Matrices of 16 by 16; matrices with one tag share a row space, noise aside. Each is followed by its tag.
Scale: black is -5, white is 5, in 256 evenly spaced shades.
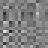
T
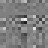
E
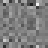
T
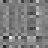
T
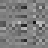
E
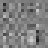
T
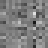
E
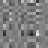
T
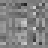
E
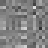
E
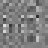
T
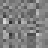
T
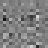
T
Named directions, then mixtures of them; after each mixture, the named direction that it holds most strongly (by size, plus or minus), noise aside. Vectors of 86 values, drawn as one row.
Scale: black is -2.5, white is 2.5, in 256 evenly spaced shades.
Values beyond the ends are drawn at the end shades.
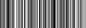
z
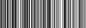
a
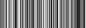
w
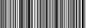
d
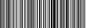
z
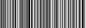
d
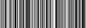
z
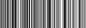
a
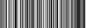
w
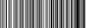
w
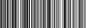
a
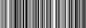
z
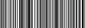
d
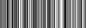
a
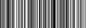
z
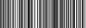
d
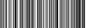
w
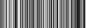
w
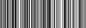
a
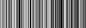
a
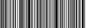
d
